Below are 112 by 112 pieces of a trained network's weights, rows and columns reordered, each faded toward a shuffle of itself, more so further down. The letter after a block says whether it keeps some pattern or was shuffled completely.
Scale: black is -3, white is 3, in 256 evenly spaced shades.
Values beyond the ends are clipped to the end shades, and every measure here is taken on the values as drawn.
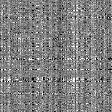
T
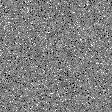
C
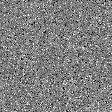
C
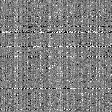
T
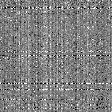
T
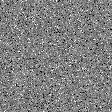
C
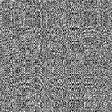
T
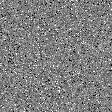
C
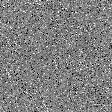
C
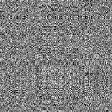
T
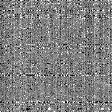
T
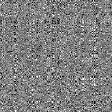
T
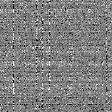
T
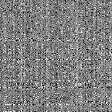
T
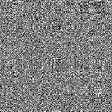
T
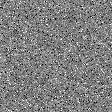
C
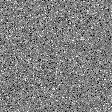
C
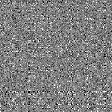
T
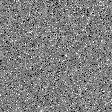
C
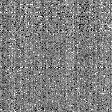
T
